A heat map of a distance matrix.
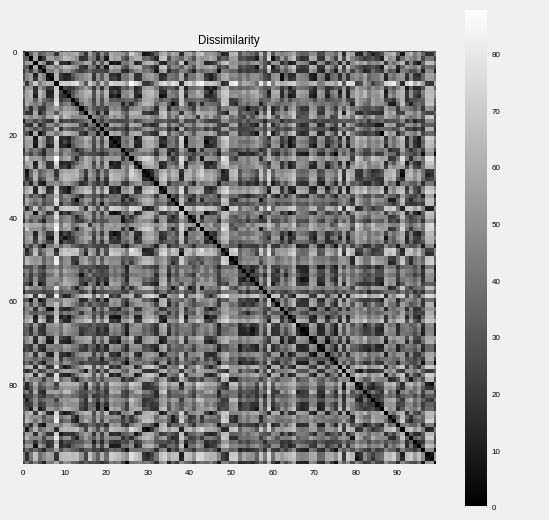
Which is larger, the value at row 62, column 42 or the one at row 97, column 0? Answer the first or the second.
the first
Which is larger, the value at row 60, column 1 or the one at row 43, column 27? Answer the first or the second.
the second
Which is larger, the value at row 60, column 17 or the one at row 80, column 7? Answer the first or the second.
the second
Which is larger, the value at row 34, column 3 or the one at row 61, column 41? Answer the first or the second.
the second
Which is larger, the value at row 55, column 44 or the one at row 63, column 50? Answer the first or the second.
the second
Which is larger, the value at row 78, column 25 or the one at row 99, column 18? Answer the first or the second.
the first
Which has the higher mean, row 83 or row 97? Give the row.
97
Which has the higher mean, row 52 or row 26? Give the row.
26
